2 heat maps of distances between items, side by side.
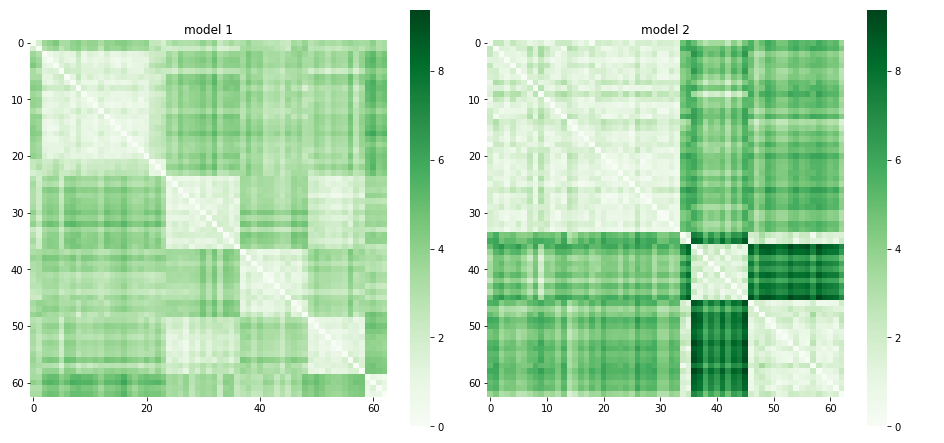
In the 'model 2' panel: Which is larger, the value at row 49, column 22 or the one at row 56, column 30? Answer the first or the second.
the first
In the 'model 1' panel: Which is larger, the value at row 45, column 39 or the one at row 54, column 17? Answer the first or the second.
the second
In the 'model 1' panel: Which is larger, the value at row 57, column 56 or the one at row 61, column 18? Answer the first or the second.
the second
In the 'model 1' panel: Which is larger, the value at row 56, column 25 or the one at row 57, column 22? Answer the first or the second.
the second
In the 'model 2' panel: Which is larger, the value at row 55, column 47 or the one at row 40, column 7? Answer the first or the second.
the second
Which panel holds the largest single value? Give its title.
model 2
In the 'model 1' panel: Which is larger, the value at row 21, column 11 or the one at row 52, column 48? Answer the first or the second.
the second
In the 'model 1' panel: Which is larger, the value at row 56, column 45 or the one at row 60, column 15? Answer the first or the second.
the second
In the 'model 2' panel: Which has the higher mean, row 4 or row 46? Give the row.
46
